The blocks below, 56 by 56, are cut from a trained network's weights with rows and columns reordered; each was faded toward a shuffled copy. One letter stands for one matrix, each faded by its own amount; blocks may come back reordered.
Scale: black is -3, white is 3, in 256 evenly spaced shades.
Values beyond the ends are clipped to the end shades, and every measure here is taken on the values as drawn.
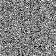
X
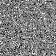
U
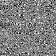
U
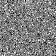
U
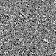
U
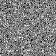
U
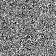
X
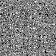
U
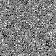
U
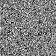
X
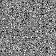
X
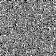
U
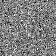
X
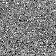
U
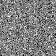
X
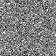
U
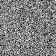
X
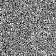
X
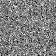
U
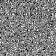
U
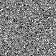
U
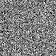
X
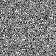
U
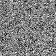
X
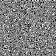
U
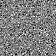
U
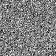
X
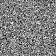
X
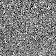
X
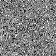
U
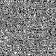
U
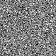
X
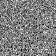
X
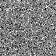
U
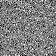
U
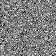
U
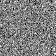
X
